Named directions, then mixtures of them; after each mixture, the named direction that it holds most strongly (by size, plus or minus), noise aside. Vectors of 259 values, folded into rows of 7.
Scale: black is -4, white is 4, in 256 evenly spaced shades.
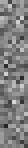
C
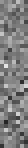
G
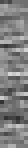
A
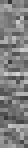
A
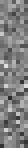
G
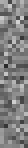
C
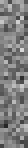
C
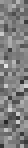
G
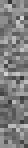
C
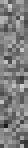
C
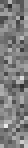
C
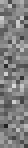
C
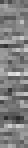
A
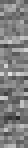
A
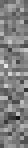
G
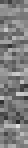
A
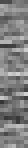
A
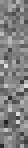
G
